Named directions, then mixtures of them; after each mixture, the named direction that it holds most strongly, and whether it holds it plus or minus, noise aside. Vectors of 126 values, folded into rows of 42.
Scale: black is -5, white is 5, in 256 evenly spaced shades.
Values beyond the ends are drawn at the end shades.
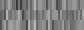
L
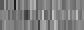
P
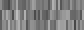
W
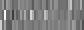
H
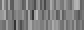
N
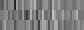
P, plus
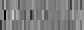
H, minus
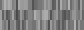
W, minus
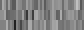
N, plus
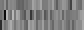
H, minus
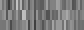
L, minus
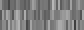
W, plus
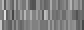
H, plus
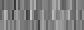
P, plus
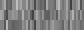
L, minus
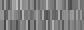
L, minus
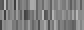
P, plus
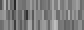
P, plus
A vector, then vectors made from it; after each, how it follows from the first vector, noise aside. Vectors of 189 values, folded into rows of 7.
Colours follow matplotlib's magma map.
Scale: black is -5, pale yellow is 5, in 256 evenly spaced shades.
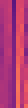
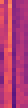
reversed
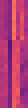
wrapped around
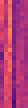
reversed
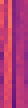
reversed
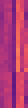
wrapped around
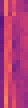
wrapped around
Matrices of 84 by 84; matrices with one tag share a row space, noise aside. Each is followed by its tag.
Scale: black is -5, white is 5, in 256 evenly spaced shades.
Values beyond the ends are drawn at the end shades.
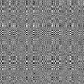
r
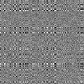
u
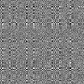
r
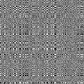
u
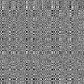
r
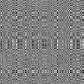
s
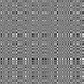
s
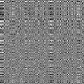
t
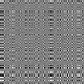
t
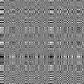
t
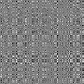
s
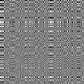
t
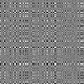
u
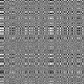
t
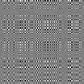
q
